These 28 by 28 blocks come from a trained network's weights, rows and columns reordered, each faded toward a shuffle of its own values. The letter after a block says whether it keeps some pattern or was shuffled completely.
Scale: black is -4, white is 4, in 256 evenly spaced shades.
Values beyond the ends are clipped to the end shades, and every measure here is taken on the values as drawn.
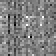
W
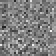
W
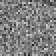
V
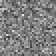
V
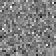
V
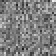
W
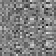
W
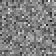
V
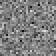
V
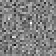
W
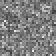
V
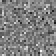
V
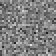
V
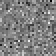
V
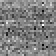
W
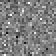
V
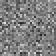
W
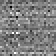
W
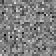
V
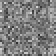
W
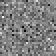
V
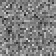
V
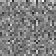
W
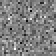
V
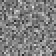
V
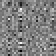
W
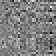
W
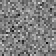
V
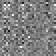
W
